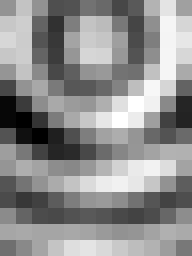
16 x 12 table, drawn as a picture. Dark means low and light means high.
Rings: centred on the top middle. Odd rows or columns: none. Ninth with the lowest average: middle left.
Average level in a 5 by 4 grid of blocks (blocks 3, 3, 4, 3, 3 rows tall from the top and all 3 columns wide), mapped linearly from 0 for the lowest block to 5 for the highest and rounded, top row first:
4 2 2 5 / 3 2 3 5 / 0 2 5 2 / 2 3 5 3 / 3 3 3 3
